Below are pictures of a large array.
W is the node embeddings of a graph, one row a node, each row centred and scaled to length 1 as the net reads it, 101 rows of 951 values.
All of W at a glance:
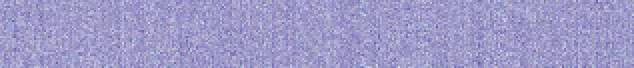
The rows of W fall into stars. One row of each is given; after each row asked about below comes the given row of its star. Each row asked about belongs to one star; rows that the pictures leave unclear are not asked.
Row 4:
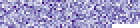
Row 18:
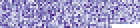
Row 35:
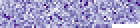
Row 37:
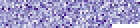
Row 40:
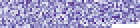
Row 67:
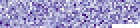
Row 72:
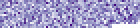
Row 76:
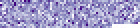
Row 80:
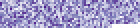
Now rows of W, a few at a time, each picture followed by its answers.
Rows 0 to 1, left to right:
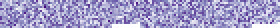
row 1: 18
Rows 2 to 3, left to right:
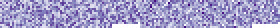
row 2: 67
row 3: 37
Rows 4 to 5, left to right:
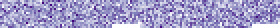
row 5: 40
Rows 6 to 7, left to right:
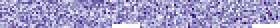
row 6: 76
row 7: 72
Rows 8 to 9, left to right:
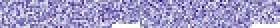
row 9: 18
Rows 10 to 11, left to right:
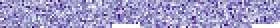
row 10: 80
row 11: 72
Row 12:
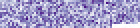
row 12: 80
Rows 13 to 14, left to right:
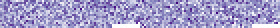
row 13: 76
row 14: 80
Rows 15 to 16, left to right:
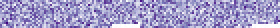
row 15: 67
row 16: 76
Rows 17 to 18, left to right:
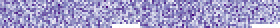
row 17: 18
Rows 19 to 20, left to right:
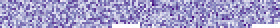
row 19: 72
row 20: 4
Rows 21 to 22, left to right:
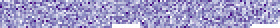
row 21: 40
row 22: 18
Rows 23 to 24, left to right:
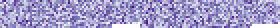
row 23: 4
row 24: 40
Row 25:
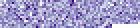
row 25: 37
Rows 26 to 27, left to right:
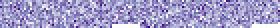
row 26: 67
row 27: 18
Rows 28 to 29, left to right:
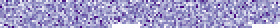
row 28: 40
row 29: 40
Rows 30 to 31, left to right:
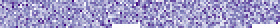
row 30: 37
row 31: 72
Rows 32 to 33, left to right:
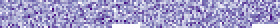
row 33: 67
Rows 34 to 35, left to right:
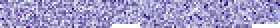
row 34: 18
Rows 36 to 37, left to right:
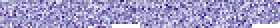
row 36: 80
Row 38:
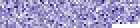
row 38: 4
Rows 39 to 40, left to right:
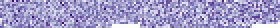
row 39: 35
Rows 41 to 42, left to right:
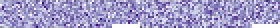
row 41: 37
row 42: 35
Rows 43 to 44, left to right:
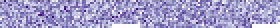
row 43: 80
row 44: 18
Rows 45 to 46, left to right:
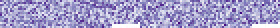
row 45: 76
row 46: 72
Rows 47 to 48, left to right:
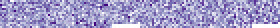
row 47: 76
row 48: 80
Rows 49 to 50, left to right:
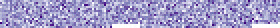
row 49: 67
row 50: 72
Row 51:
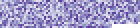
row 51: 35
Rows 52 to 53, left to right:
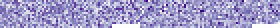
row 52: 4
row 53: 4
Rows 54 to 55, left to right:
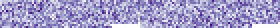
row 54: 35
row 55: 72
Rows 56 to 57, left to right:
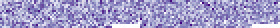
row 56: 37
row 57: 35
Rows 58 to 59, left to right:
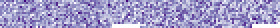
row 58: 76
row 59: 67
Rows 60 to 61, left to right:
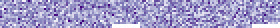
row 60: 76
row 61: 80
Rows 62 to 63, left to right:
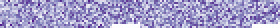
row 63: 40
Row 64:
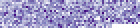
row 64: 80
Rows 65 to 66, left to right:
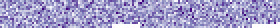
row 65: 72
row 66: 80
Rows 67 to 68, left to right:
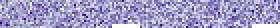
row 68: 72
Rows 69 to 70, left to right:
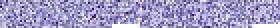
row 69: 40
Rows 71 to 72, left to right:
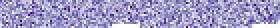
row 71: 67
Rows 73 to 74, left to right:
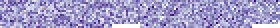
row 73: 76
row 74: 37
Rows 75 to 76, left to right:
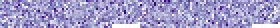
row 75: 18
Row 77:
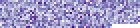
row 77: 76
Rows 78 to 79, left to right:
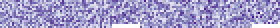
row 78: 80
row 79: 72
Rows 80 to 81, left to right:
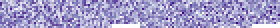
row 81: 80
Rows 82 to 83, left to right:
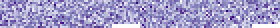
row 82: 35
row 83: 80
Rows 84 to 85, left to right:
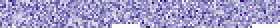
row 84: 72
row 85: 18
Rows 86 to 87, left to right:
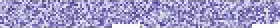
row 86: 37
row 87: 4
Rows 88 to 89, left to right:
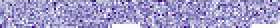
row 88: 35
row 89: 18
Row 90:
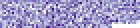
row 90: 72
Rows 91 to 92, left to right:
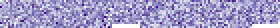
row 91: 67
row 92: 4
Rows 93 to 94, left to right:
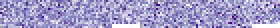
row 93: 18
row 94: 40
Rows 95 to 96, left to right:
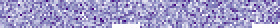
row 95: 40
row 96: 72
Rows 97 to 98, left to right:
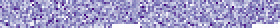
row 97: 67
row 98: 4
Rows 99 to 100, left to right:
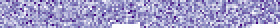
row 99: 4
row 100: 80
